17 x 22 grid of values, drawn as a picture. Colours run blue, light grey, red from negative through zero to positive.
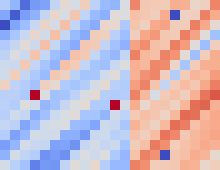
Lone odd cells: 4, 2 higher and 2 lower than their neighbours. Seam: vertical, 60% of the way across, the right part higher. Grain: diagonal, up to the right.
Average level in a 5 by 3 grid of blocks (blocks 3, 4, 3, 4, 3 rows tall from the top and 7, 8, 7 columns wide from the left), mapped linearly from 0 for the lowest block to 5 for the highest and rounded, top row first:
024
224
224
125
024
